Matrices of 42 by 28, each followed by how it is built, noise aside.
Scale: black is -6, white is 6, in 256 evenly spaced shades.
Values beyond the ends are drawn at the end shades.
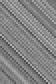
Toeplitz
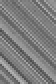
Toeplitz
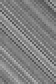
Toeplitz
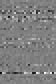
uneven rows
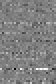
uneven rows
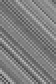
Toeplitz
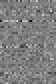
uneven rows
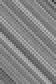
Toeplitz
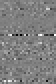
uneven rows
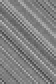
Toeplitz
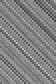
Toeplitz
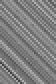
Toeplitz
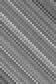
Toeplitz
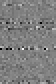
uneven rows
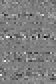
uneven rows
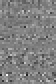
uneven rows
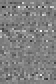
uneven rows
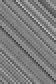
Toeplitz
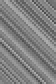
Toeplitz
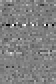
uneven rows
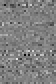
uneven rows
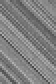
Toeplitz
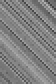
Toeplitz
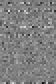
uneven rows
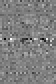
uneven rows
